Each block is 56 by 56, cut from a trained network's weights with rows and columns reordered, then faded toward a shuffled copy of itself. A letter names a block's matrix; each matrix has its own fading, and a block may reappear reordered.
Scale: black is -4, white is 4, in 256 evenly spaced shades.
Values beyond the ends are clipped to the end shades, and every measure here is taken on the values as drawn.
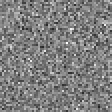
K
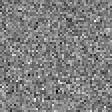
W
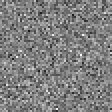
K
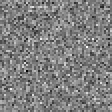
W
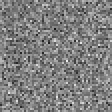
K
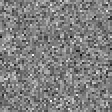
K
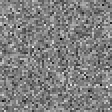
W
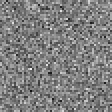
K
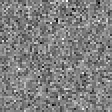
W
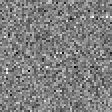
W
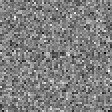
K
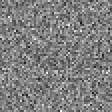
K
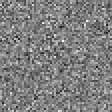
K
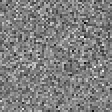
W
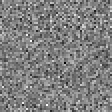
W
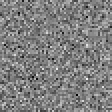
W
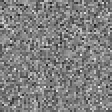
K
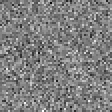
W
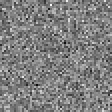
K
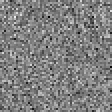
W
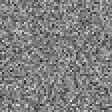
W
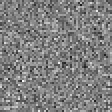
K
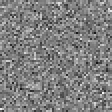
K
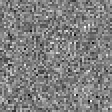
W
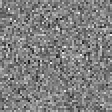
W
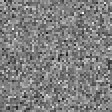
K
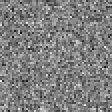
K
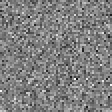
W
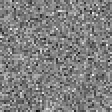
K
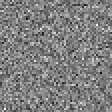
W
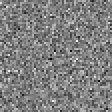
W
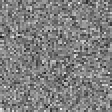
K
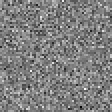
K
